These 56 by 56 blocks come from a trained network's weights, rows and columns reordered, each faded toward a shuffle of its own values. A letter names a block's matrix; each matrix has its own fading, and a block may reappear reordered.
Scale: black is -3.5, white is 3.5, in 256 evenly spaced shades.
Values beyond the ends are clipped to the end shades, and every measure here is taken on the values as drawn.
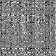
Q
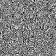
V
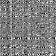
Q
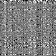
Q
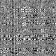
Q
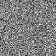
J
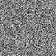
J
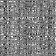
Q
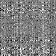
Q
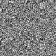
J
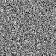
V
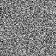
J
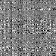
Q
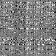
Q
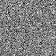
V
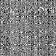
Q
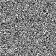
V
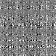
Q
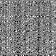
Q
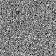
V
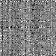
Q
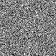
V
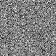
V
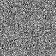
V
